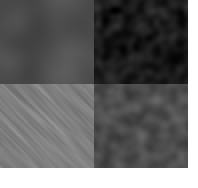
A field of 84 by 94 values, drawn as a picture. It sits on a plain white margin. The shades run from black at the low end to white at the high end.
The table splits into 2 rows of 2 panels. Panel 1,1: low, smooth, faint in contrast. Panel 1,2: very low, blotchy, faint in contrast. Panel 2,1: middling, slanting down to the right, faint in contrast. Panel 2,2: low, blotchy, faint in contrast.
